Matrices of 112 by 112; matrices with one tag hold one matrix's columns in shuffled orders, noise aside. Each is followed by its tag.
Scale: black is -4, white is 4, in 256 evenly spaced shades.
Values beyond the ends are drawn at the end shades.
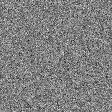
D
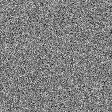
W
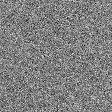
W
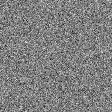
W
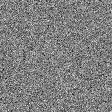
D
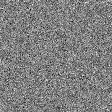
D
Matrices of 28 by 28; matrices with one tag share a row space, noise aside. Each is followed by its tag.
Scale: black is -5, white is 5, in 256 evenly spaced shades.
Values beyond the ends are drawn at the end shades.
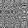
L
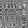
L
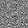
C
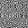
C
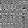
L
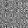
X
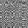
L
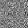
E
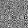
E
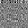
C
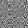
E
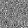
X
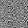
E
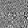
E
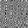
X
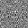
C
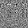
C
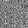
X
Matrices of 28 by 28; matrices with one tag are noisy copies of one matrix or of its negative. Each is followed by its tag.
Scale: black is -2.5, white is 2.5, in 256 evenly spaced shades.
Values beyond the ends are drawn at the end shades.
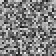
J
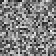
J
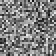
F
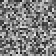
J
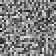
F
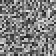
F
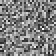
F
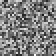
J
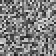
F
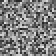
J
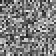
F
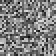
F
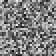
J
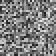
F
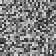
F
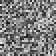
F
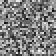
J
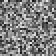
J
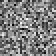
J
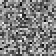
J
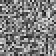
F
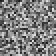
J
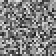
J
